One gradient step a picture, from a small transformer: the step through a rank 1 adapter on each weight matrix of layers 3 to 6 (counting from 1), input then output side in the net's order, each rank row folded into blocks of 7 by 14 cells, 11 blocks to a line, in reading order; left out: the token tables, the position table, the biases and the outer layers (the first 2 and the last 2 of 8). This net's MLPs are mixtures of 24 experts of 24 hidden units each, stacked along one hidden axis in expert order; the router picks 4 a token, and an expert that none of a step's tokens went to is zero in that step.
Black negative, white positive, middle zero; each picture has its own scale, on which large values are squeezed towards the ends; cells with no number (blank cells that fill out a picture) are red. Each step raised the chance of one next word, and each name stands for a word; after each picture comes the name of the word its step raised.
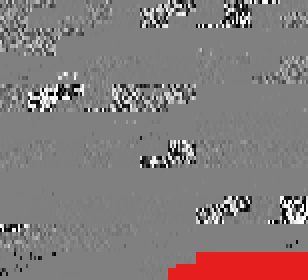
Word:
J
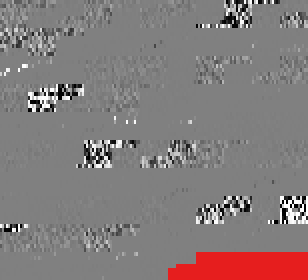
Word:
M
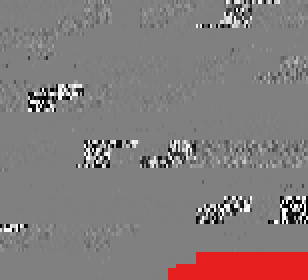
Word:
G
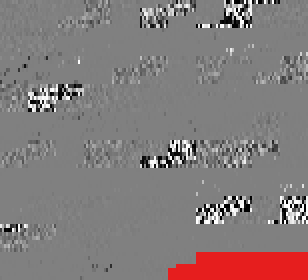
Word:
J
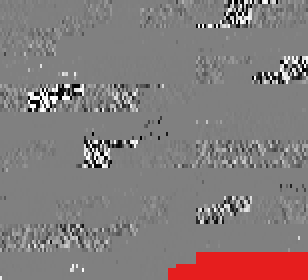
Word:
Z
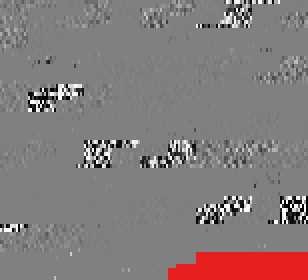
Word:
G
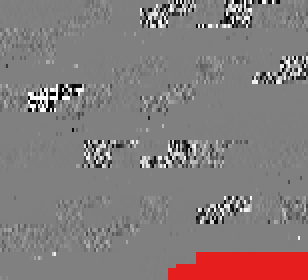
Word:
Z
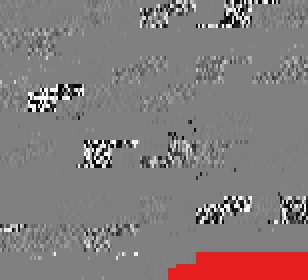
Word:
Z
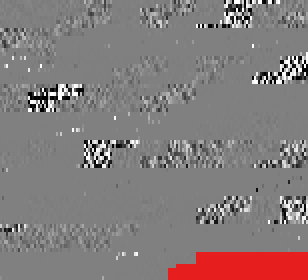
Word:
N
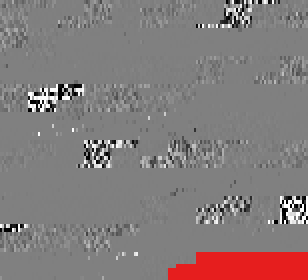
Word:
M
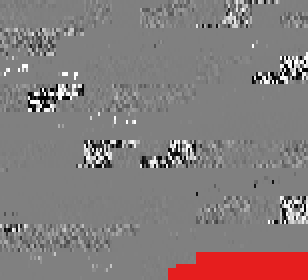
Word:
N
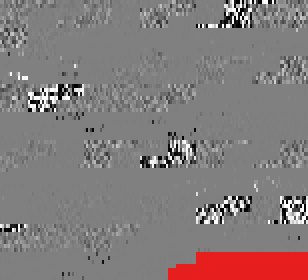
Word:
J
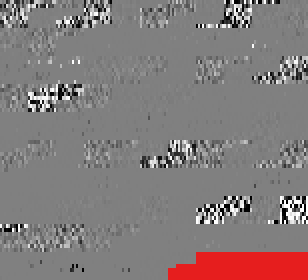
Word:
J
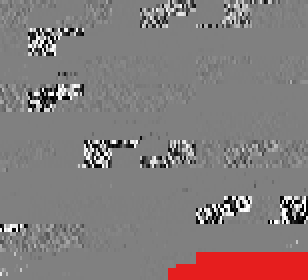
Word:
G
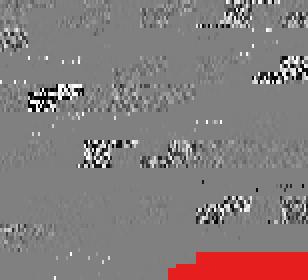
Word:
N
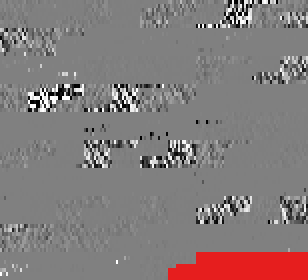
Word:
Z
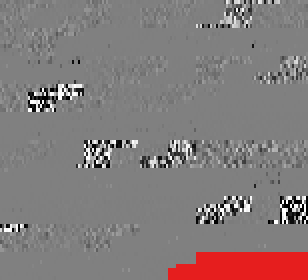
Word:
G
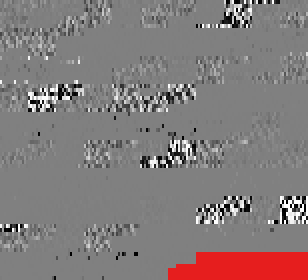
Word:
J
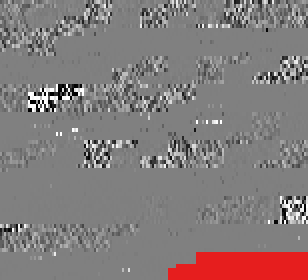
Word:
M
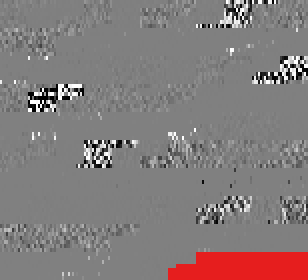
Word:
N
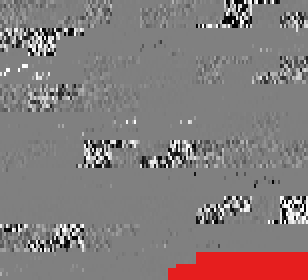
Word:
M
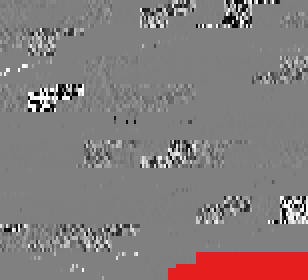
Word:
Z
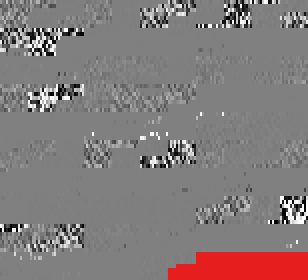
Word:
M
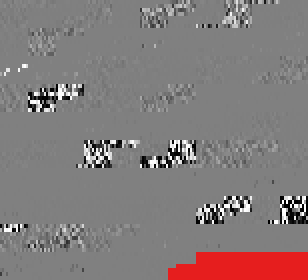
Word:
G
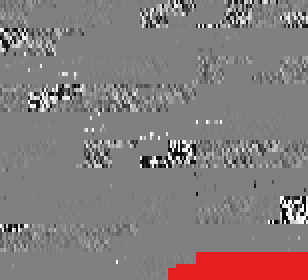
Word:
M
